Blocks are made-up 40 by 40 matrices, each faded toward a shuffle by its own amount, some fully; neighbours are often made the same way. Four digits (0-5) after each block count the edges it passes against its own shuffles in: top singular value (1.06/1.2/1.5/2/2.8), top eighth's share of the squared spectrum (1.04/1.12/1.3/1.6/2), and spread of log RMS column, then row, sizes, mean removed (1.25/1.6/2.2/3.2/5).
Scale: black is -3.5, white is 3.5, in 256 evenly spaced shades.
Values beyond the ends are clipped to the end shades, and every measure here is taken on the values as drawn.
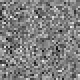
2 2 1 0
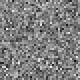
1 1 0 0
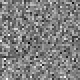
2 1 0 0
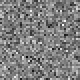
0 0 0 0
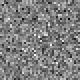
1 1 0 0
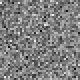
0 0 0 0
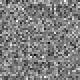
2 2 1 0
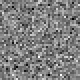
0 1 0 0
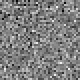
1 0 0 0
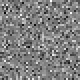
2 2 0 0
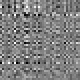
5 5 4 3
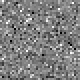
1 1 0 0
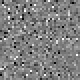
2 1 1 0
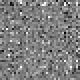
3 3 1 2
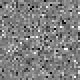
2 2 0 1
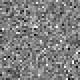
0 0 0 0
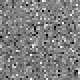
2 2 1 0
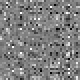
4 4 2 2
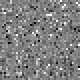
2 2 1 0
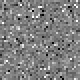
1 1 0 0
